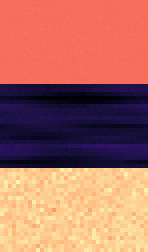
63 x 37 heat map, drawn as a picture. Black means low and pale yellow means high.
The table splits into 3 rows of 1 panel. Panel 1,1: high, flat. Panel 2,1: very low, streaked across, faint in contrast. Panel 3,1: very high, fine-grained, faint in contrast.
